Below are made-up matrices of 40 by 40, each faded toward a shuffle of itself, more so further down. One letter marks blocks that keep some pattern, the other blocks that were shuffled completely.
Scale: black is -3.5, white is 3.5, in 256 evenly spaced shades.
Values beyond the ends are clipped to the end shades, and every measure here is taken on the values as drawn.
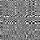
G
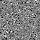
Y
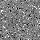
Y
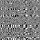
G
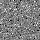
Y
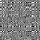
G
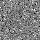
Y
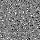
Y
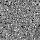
Y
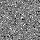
Y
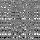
G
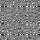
G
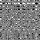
G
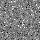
Y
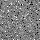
Y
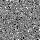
Y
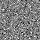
Y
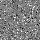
Y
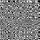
G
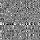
G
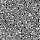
Y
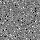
Y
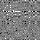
G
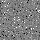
Y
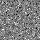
Y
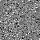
Y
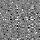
G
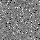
Y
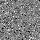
Y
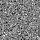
Y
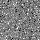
Y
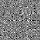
G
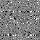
G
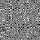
G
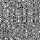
G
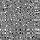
G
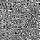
G
